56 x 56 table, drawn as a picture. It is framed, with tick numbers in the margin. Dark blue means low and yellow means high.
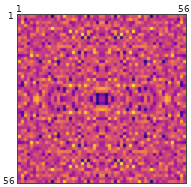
Fine speckle covers the field. No regular stripes run through it. No seam splits the table. No single row or column stands out from its neighbours. There is no overall slope. Its left and right halves mirror each other, and so do its top and bottom. On average the colour sits 50% of the way up the scale.
